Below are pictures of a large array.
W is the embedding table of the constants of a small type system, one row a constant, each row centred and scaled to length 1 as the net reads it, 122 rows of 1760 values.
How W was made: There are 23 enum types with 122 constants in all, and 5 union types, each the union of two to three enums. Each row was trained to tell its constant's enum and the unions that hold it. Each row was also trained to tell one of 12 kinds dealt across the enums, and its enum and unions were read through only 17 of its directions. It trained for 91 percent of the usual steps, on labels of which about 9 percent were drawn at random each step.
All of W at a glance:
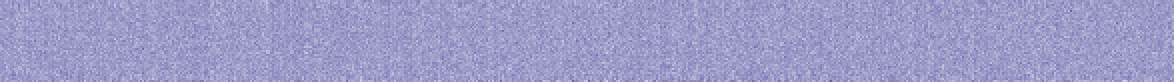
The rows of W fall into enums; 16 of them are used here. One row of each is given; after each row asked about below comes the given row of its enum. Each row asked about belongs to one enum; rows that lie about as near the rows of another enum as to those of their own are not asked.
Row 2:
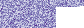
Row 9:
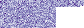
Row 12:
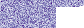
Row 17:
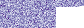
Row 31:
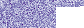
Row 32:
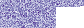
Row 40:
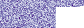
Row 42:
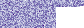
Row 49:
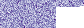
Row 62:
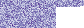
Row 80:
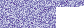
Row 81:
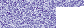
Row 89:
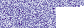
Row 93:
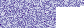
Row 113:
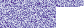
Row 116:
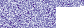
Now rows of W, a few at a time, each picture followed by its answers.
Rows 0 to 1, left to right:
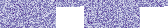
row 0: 80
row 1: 31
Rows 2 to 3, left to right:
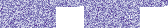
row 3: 40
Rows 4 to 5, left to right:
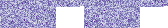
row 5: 2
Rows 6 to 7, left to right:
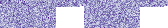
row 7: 113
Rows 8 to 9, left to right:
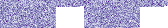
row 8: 40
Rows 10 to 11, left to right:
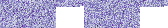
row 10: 93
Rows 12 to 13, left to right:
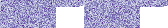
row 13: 42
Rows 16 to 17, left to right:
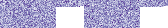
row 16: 32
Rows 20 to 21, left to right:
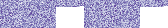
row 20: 2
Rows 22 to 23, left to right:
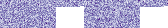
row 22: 31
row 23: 2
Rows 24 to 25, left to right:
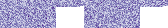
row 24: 42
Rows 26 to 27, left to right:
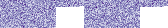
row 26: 12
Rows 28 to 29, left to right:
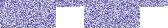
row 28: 80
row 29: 113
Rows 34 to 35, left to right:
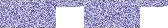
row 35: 42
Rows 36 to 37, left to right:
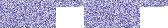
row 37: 42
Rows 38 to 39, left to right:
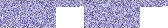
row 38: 12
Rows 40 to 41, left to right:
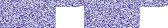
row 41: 40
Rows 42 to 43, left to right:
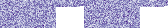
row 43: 62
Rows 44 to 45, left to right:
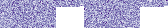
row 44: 12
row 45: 93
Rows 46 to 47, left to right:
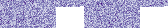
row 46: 113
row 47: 31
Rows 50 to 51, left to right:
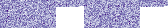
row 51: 113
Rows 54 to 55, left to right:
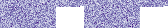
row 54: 32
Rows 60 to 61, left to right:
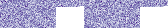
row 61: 80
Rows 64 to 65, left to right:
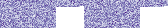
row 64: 2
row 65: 80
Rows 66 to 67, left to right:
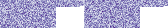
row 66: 80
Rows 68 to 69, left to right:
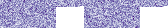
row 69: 40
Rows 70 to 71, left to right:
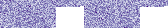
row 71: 42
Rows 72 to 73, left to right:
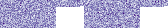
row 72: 32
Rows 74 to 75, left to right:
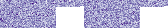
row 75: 93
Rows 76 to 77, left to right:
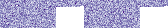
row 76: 80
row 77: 42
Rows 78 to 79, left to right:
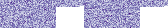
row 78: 93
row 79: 93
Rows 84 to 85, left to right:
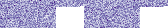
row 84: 62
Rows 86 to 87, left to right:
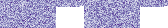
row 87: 32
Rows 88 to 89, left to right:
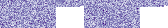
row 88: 113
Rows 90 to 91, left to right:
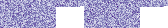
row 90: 32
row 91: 12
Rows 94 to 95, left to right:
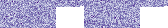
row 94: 9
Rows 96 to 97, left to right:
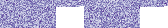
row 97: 62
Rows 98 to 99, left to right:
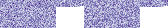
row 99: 2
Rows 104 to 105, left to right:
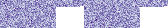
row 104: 62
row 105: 42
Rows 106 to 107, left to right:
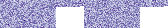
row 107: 31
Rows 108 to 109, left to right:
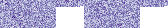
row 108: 32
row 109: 32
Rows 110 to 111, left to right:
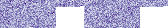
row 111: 31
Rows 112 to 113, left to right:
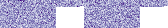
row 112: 12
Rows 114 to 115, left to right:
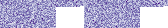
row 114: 113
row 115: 12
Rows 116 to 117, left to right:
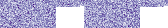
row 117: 81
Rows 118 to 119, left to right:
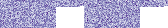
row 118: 2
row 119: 12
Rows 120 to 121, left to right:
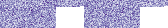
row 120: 93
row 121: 93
